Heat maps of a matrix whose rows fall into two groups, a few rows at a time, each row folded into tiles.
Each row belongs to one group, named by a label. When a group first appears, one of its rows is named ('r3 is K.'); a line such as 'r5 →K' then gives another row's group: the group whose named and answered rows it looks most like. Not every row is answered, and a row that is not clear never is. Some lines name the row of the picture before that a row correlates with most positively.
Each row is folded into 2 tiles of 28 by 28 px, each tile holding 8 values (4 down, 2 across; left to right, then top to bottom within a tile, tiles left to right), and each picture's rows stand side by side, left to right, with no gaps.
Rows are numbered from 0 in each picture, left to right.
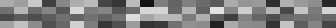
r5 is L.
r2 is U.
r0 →L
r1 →L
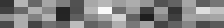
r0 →U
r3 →U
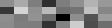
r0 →L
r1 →U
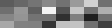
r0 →L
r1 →L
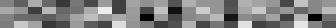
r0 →L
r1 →U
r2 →L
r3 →U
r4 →U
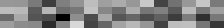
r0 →L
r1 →U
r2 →L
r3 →L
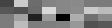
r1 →U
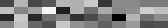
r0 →U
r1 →L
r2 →U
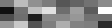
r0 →U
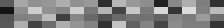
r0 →U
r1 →L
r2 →L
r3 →L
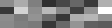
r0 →L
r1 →U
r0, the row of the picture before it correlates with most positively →3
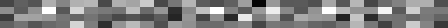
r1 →L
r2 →L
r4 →U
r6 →U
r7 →L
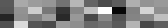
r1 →U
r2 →U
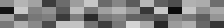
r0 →L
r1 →L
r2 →L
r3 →L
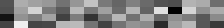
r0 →U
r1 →L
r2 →L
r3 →L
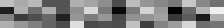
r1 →U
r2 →U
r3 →U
